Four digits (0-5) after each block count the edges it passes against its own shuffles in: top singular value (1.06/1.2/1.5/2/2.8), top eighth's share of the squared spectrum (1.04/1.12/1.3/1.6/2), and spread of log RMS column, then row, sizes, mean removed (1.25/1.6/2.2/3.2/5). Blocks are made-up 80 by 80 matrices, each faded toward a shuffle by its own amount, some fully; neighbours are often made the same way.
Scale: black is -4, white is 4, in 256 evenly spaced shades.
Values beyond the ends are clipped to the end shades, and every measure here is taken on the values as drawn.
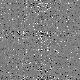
2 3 2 2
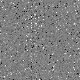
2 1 1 0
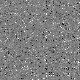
2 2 2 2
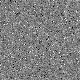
0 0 0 0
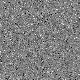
0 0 0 0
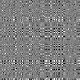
5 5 3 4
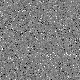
2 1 0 0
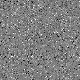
3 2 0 0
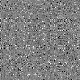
4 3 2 2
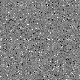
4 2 1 1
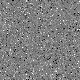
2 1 0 0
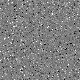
1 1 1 0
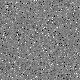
0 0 0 0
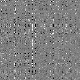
4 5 3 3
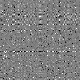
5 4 2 2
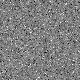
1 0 0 0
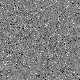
0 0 0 0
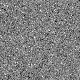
0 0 0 0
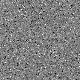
0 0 0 0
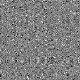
4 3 2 2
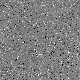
1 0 0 0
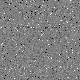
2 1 0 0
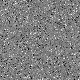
0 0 0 0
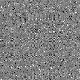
4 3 1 1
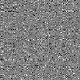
4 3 2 2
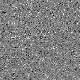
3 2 0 1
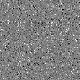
4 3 1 1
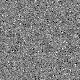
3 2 0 0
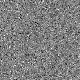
3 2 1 0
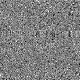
3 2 1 1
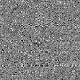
4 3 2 2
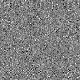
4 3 1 1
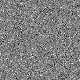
2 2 0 0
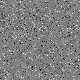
2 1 0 0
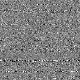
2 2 0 3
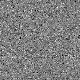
0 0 0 2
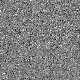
0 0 0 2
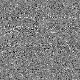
1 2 0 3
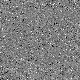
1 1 0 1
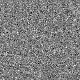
0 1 0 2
